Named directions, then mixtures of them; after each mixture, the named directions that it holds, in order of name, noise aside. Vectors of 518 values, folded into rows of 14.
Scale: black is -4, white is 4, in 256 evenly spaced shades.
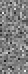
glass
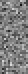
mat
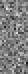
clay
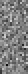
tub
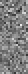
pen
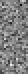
mat, tub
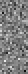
glass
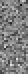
mat, tub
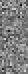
glass, mat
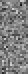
mat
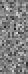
clay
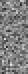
mat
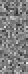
clay, mat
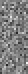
clay, tub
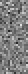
mat, pen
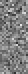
pen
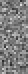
mat
